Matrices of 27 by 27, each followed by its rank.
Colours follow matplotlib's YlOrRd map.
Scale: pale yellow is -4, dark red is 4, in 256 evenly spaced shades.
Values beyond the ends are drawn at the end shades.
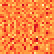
five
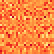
five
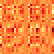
two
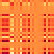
one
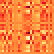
two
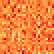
five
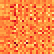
five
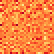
five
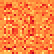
five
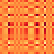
one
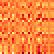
two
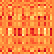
two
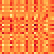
two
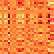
two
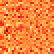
five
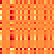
one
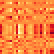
two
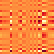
one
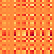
one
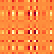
one
